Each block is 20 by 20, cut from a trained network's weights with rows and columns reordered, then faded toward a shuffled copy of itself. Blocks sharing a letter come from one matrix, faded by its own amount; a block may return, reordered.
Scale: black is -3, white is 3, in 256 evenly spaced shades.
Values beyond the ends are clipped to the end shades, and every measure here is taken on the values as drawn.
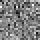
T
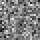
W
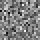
T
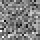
T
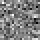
T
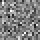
T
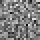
T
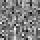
T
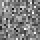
W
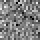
W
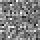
W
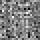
T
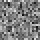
T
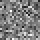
W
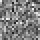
T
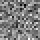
T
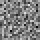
W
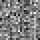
T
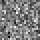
T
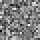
W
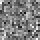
W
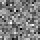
W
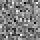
W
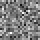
W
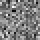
T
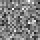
T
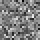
W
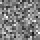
W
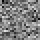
T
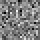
T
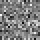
W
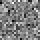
W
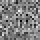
T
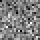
W
